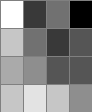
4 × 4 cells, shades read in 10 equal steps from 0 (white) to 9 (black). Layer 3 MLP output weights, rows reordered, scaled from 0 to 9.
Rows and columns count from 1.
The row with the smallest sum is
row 4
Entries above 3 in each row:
3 3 3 1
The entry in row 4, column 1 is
2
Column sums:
7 17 20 25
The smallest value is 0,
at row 1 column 1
